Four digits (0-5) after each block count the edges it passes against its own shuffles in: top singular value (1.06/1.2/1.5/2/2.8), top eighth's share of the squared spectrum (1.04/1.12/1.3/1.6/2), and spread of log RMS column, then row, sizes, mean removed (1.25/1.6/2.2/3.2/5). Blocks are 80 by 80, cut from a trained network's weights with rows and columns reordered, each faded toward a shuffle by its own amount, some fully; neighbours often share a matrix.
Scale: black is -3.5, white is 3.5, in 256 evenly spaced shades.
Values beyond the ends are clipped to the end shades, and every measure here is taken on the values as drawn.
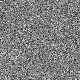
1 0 0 0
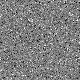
0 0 0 0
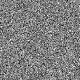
2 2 0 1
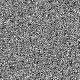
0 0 0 0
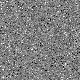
1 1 0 0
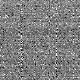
3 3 2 0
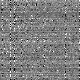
3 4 3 0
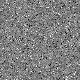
0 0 0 0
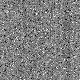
1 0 0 0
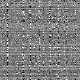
4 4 3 1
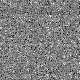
1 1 1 0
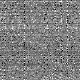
3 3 3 1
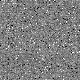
1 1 0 0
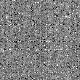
2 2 0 2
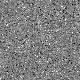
0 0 0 0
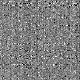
3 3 0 3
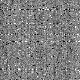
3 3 0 2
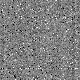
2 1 0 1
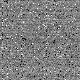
2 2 2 0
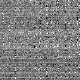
3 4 3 1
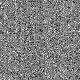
2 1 0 1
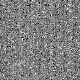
2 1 0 1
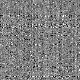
3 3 0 3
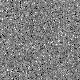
1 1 0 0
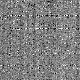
3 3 0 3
